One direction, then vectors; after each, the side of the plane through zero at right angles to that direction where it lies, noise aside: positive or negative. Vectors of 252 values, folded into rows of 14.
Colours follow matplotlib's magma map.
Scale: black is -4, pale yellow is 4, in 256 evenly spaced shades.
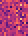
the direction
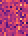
positive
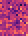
negative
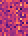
positive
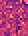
negative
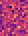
positive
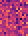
negative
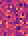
negative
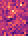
positive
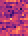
positive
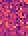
negative
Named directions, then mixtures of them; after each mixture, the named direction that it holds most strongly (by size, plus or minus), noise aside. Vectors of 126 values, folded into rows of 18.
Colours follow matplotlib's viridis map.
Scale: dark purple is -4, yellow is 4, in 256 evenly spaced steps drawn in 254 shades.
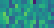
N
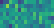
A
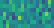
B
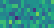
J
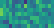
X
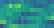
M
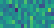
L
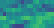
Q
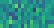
L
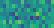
J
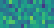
L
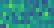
B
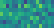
X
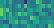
X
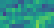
Q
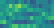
M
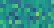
J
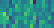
N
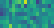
X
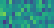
X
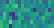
B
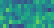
Q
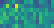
A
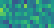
X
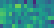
M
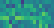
J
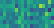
L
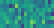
L
